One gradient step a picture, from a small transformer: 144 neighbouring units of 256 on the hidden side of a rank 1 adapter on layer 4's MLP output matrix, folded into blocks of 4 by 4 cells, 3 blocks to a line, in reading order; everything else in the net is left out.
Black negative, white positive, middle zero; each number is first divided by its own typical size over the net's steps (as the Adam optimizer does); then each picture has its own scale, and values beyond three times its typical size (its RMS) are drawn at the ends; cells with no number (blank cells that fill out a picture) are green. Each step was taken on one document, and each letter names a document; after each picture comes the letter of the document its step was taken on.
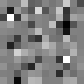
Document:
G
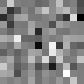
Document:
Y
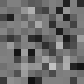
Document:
G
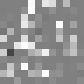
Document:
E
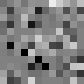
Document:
G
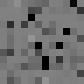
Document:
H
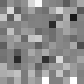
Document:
Y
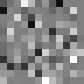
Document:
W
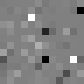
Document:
H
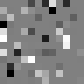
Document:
E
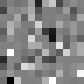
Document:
W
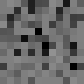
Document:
Y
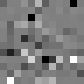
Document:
H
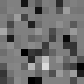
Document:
G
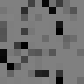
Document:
E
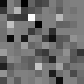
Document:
W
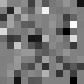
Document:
G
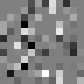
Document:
E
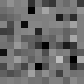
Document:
Y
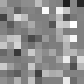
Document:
G
